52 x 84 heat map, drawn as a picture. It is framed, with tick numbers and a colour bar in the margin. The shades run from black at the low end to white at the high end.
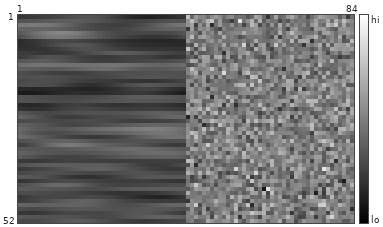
The table splits into one row of 2 panels. Panel 1,1: low, streaked across. Panel 1,2: middling, fine-grained, strong in contrast.
